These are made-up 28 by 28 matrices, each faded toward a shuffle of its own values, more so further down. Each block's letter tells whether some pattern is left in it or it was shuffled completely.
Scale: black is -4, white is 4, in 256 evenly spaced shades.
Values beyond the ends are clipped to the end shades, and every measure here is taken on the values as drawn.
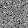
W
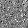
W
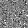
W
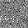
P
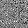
W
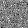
W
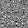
P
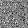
W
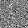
P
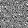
P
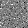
W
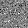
W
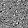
W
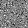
W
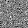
P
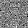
P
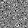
P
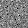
W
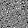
P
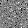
P
